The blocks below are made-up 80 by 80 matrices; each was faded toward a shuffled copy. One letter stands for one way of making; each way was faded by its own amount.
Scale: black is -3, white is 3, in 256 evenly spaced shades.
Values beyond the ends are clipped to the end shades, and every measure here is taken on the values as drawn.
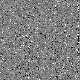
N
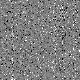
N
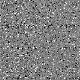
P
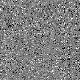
P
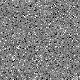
P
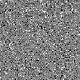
P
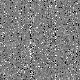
N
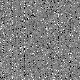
N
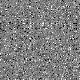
P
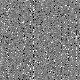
N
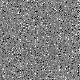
N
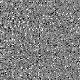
P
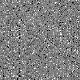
P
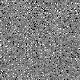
P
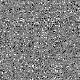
P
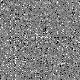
P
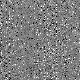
N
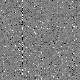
N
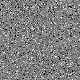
P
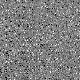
P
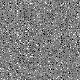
P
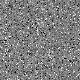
N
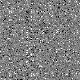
P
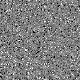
P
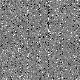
N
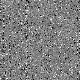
N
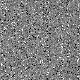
N
